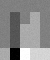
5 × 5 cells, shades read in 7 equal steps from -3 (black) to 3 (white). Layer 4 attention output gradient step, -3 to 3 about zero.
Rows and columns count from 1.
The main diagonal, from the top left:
0 -1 1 1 2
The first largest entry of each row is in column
1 4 3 3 3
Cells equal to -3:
1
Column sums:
1 -6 5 5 2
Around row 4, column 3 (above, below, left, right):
1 3 -1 1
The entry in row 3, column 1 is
0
